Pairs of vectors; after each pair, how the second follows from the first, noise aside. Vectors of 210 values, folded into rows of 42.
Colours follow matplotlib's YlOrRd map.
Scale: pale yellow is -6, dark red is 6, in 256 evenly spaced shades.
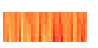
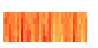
negated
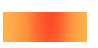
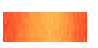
negated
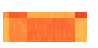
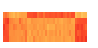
negated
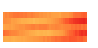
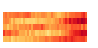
scaled up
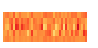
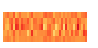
copied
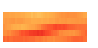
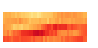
scaled up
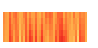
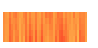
shrunk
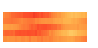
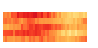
scaled up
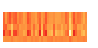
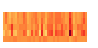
negated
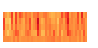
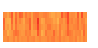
shrunk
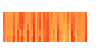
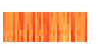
copied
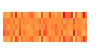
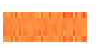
shrunk
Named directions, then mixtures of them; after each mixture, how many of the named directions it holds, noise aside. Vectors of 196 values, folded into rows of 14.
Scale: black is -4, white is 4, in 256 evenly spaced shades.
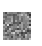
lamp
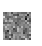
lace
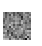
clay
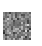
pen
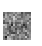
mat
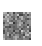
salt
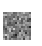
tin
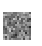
one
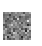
three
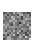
three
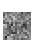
one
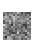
one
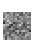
three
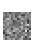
one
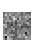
two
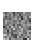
two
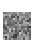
one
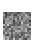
three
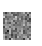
three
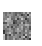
three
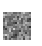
one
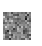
one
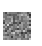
one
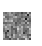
one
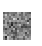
two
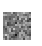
one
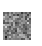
two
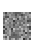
three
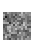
three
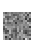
two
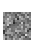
three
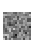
one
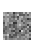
two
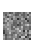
two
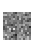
one
